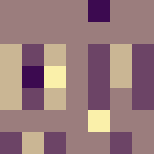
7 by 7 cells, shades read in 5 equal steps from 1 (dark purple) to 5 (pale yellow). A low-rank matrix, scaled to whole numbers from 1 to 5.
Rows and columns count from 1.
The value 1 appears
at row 1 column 5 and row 4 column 2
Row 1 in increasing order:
1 3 3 3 3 3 3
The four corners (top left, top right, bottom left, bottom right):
3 3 2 3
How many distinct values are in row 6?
2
